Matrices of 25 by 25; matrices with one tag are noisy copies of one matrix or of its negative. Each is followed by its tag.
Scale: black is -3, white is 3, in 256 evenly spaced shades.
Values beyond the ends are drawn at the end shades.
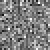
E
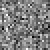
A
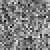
A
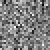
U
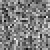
A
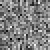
E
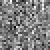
U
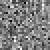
U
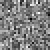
E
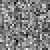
A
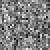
A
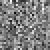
U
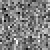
A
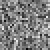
A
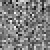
U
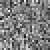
E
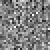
U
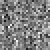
A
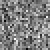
A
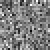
E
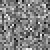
A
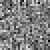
E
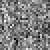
A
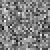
A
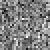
A
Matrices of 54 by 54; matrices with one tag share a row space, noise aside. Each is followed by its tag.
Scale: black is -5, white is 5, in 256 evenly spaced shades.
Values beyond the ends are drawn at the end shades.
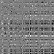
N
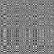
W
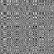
W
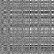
N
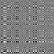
W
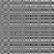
N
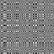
W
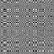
W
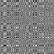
W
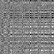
N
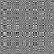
W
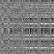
N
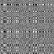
W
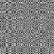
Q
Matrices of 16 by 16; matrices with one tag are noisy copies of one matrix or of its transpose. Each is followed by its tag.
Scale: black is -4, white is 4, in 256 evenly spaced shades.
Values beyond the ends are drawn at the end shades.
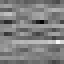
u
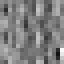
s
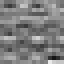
s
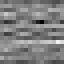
u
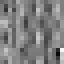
s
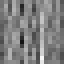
u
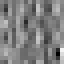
s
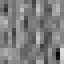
s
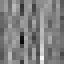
u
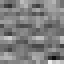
s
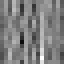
u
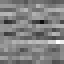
u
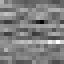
u
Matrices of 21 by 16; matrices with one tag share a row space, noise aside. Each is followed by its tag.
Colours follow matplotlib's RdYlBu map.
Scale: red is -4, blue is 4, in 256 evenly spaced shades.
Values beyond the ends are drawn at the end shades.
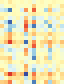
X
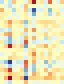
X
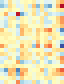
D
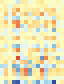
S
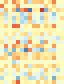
S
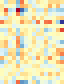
D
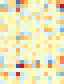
D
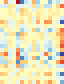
D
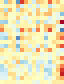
D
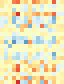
S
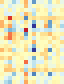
X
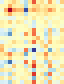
X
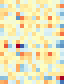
D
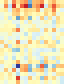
S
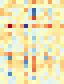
X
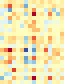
X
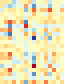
X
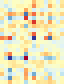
X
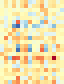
S
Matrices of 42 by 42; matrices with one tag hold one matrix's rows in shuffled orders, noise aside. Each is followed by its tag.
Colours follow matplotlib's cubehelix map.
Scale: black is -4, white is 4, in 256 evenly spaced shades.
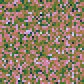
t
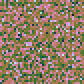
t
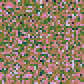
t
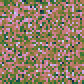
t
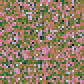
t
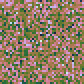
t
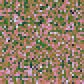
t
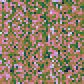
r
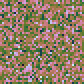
t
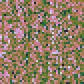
r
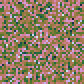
t
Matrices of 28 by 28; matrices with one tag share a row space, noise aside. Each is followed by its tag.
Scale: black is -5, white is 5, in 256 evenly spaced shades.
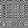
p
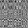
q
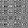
q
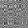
q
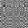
p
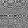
q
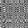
p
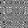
p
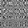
p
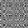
p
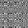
q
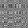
q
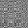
q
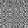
p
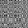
q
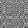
p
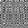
p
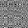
q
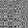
q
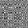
q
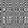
p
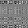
q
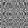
p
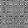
p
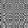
p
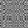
p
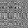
q
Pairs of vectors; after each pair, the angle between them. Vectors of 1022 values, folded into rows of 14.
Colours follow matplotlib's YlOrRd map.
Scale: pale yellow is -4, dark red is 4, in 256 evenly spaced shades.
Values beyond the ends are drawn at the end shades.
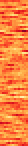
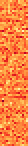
partly opposed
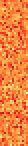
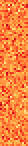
orthogonal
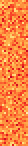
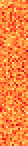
nearly parallel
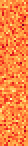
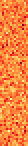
nearly parallel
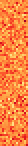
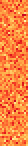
nearly opposite
